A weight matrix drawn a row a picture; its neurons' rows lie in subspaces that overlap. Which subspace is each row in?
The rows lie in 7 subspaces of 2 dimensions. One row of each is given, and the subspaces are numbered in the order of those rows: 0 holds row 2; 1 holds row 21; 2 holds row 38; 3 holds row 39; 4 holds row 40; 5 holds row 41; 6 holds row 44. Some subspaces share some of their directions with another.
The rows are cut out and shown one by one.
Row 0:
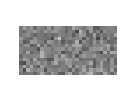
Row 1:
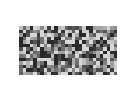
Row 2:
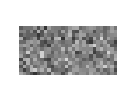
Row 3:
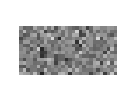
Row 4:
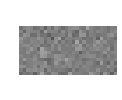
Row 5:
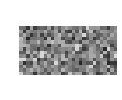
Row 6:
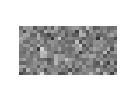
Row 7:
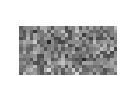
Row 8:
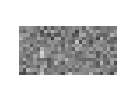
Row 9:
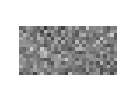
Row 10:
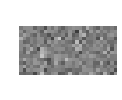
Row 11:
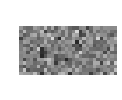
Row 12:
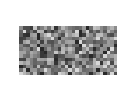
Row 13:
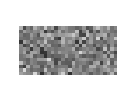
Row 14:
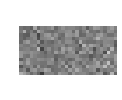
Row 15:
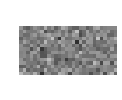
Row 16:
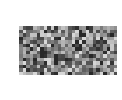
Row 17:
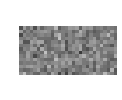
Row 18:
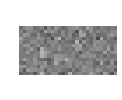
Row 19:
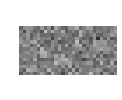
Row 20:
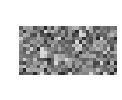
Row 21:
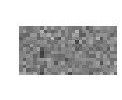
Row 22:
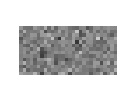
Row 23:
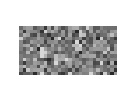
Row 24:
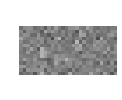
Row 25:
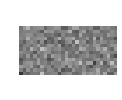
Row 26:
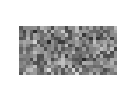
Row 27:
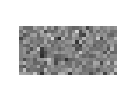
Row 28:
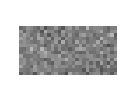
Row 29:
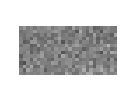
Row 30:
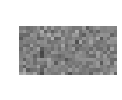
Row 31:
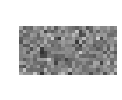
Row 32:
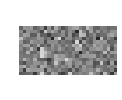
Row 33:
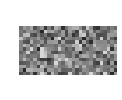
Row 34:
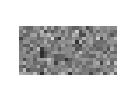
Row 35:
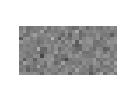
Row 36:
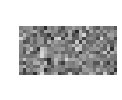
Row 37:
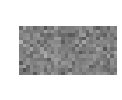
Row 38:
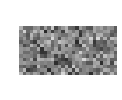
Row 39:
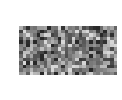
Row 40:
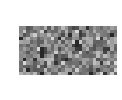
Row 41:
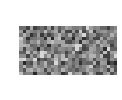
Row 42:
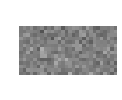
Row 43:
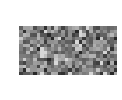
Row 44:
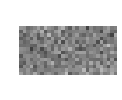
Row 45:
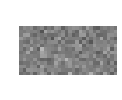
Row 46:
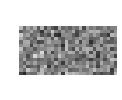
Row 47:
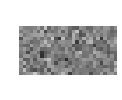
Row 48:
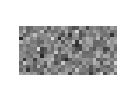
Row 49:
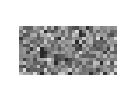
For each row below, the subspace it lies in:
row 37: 4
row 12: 0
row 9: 6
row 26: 2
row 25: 5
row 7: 2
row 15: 5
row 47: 0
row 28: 6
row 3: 0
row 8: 1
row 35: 4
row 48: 4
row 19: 2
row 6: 0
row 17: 1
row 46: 1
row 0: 6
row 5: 5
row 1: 5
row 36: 2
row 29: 6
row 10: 2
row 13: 4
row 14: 0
